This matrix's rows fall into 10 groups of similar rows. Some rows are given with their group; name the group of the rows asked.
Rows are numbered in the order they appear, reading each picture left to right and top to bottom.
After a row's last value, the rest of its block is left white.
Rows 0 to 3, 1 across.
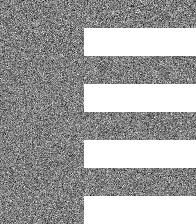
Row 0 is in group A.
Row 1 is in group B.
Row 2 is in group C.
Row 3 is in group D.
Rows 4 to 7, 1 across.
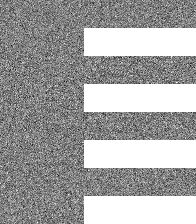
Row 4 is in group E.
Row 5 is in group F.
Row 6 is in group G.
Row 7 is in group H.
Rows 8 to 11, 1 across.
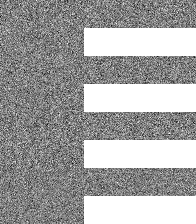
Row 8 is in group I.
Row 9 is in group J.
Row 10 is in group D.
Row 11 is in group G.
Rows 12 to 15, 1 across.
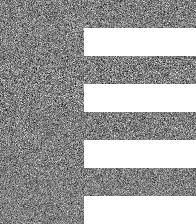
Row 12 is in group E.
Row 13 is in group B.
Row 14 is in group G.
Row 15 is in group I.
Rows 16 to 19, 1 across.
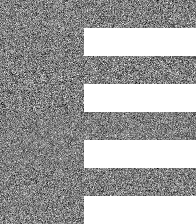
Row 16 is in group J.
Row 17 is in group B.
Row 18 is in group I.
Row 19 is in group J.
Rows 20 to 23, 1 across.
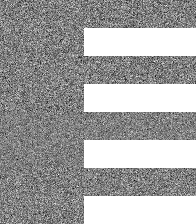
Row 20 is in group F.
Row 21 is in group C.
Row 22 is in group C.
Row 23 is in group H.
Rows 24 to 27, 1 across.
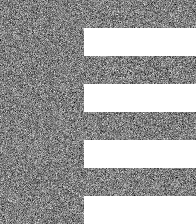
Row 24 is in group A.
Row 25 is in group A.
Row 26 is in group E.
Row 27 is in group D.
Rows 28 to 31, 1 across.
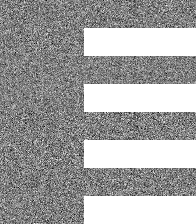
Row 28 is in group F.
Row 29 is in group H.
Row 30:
F
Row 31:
A
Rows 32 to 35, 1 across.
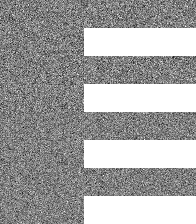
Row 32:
G
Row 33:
B
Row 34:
B
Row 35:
E
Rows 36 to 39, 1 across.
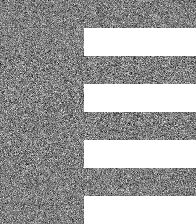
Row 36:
B
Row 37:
H
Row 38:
F
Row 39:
I
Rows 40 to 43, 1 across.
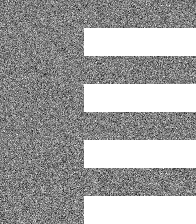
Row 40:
B
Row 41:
J
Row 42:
H
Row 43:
B
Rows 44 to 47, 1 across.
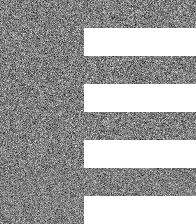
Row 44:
A
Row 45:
G
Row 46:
E
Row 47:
B
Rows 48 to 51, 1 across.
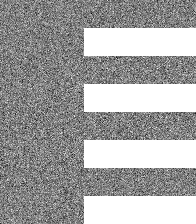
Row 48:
J
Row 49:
E
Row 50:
B
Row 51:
H
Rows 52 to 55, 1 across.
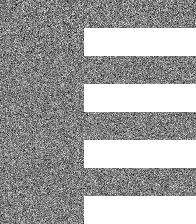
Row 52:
I
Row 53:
J
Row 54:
H
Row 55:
B
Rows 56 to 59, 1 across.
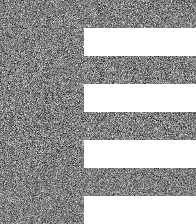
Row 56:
B
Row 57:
J
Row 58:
D
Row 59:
D
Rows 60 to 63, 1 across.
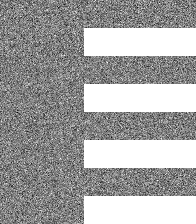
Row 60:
H
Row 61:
I
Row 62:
I
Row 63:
E
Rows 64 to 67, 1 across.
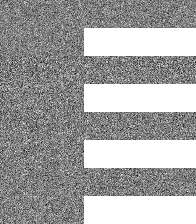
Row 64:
E
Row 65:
I
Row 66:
I
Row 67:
F
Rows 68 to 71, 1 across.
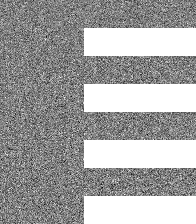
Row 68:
F
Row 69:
B
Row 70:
B
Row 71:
A
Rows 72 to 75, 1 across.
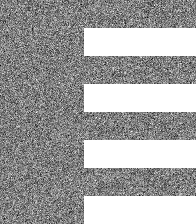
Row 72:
C
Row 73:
A
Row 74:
C
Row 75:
C
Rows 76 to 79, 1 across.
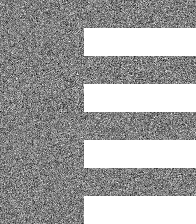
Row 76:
H
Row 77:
H
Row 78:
C
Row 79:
A
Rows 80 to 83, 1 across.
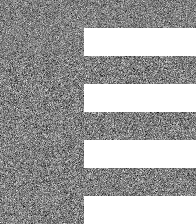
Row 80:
E
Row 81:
F
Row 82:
J
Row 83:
H
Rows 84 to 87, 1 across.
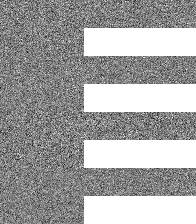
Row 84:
F
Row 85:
E
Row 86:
C
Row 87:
J
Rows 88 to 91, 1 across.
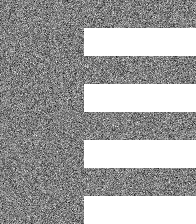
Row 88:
J
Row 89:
I
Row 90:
A
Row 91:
D
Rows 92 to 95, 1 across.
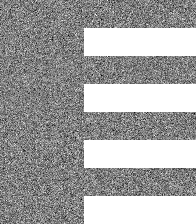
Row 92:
J
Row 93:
J
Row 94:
H
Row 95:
B
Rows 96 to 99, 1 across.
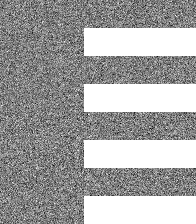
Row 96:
G
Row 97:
J
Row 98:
H
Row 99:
I
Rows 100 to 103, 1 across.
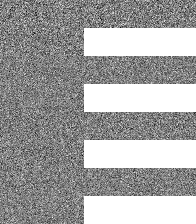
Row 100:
J
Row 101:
G
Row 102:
I
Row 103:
H
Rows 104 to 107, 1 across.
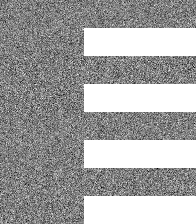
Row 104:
C
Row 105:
D
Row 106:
E
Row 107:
J
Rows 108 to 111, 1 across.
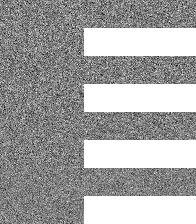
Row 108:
E
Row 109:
D
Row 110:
F
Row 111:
C
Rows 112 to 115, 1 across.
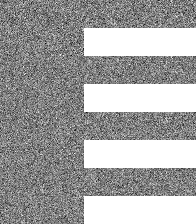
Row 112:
G
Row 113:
G
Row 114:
I
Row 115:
B
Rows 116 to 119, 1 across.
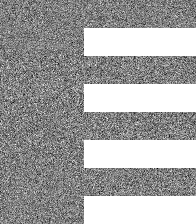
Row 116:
G
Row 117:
H
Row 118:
A
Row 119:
J
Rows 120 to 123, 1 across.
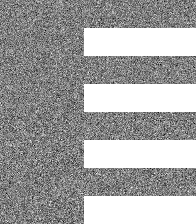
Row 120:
J
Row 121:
D
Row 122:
D
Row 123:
C
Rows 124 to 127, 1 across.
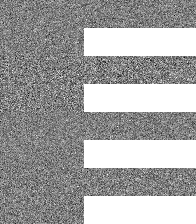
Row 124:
F
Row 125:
B
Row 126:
A
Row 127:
A
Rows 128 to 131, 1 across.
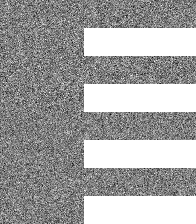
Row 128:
B
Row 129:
C
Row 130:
I
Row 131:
C
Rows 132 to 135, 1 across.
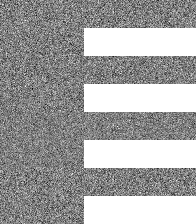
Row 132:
J
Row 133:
G
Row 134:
A
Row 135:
J
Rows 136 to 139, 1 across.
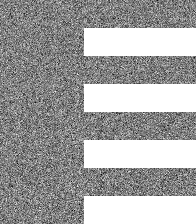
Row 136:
J
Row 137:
H
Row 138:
E
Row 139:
E
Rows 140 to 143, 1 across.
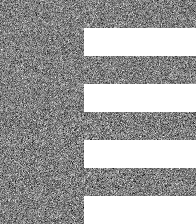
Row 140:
J
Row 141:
J
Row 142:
I
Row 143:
G
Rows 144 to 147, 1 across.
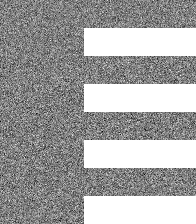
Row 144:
J
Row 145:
C
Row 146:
A
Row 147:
G
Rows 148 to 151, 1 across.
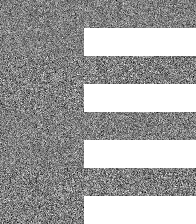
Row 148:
I
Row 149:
B
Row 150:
J
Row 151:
I
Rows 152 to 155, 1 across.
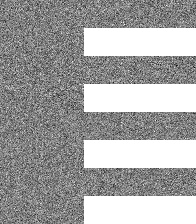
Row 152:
C
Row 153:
D
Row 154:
H
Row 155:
E
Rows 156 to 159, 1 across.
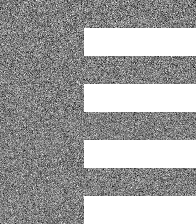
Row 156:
I
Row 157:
D
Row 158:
H
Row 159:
H
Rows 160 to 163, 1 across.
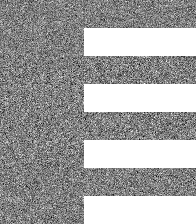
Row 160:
F
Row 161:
B
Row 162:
C
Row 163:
D
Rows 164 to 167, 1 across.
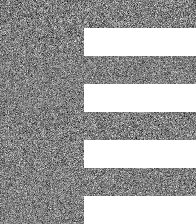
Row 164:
I
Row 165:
G
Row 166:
B
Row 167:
J
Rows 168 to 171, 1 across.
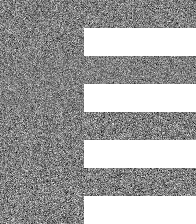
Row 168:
D
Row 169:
D
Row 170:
J
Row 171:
H
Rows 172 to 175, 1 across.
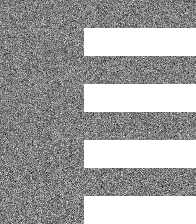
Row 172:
B
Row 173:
E
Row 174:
C
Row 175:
E
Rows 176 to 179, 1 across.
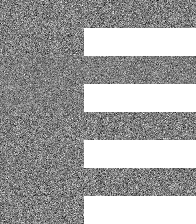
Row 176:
J
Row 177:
D
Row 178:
E
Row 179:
B
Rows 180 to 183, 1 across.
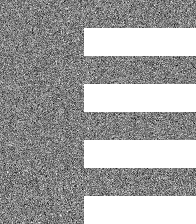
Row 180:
C
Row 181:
D
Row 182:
D
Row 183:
I
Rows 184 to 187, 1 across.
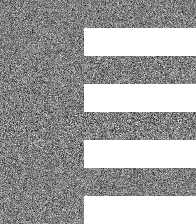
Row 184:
G
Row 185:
J
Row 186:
A
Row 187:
F
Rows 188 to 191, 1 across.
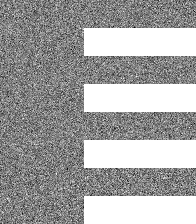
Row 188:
D
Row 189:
C
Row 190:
A
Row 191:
I
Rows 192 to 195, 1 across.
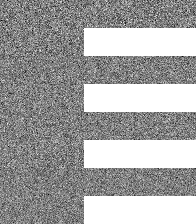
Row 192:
C
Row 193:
B
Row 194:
H
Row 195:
D
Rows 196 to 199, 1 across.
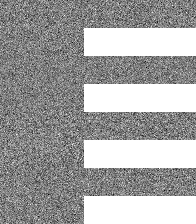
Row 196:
G
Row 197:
G
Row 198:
H
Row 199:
D
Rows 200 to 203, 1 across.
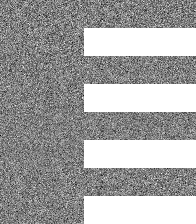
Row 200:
E
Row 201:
I
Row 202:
J
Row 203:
E
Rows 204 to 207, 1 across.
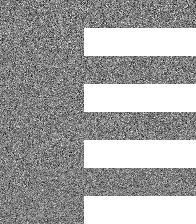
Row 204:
I
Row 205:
G
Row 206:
C
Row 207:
G
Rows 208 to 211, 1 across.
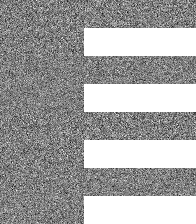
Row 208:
I
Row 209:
G
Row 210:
I
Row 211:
H
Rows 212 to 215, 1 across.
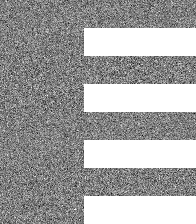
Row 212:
C
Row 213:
A
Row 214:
H
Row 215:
I
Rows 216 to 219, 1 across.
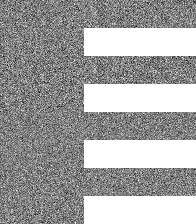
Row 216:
B
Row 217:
B
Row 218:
E
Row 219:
H
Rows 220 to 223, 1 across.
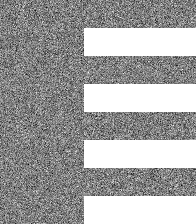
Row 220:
G
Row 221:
D
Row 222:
J
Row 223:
A
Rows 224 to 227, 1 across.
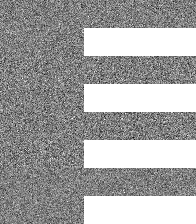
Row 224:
D
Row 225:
J
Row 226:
F
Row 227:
C
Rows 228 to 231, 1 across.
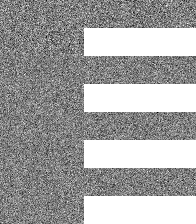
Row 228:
F
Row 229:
D
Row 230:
J
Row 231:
E
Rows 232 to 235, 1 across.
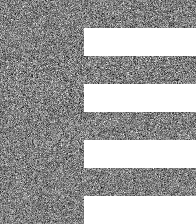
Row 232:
A
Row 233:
H
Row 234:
C
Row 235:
J
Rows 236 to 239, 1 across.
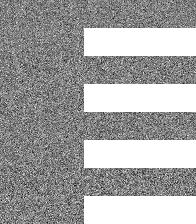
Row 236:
H
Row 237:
E
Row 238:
F
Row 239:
I
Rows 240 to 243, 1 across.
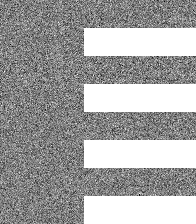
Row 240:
J
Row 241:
J
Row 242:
A
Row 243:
C
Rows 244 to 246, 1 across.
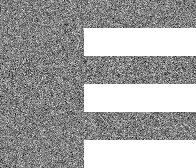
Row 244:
H
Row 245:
G
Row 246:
B
